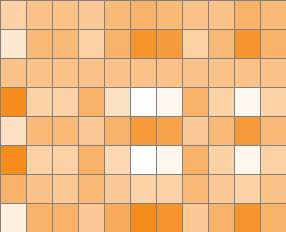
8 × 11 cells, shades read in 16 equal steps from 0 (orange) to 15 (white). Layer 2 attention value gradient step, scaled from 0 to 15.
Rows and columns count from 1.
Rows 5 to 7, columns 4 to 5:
8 5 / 5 10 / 6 8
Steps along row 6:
up same down up up down down up up down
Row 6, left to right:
0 9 9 5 10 15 14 5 9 14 9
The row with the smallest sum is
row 8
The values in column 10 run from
1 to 14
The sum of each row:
73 62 77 100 63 99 82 55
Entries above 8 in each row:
1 3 0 8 1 8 3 1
